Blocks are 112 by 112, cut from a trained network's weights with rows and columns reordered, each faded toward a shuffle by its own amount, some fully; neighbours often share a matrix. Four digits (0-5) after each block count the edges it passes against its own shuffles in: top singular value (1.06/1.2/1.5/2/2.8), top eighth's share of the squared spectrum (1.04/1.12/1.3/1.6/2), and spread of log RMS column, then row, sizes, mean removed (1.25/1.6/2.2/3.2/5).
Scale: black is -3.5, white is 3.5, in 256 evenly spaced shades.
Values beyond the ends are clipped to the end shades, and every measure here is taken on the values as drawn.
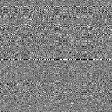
5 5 0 4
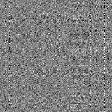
4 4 3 2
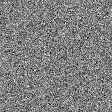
0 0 0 0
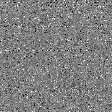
3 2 1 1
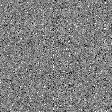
2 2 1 0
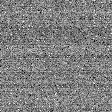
3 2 0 0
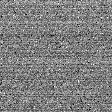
3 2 1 1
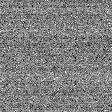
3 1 0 0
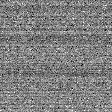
4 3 1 1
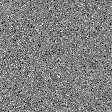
0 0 0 0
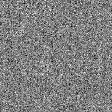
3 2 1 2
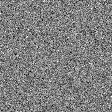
1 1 0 0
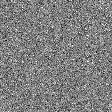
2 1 0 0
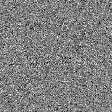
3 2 0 2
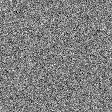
0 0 0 0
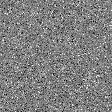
2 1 0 0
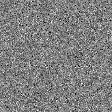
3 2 1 1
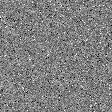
0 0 0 0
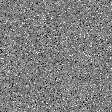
2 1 0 1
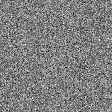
1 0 0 0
